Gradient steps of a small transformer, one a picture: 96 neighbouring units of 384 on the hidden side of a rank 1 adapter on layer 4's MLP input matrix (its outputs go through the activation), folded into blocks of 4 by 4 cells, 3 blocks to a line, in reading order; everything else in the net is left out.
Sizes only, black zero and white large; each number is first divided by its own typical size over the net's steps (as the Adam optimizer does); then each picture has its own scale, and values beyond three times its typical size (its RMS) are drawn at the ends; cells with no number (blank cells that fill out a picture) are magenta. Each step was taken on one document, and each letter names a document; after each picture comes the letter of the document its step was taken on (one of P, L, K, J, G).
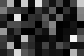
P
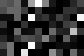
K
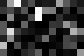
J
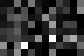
P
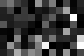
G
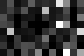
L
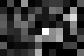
G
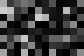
J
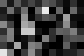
L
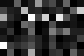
L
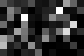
G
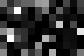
J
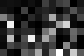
L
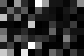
K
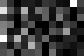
J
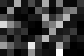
L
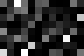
K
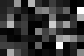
P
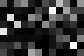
P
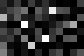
K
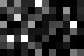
K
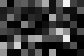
G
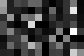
J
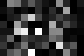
P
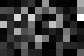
G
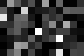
P
